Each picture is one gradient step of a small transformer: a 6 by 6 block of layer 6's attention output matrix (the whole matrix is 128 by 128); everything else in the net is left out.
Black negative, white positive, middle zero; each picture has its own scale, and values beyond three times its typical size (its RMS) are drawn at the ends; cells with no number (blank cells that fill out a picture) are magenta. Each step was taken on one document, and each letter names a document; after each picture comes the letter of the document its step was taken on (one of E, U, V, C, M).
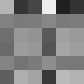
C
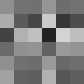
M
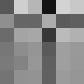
C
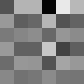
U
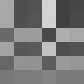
C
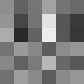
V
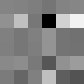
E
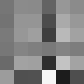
U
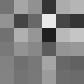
V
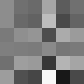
U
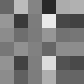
V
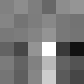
E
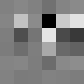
E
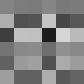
M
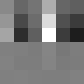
V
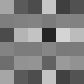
M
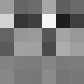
M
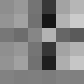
E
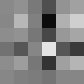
E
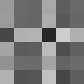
M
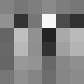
V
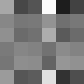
U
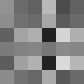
U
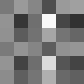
V
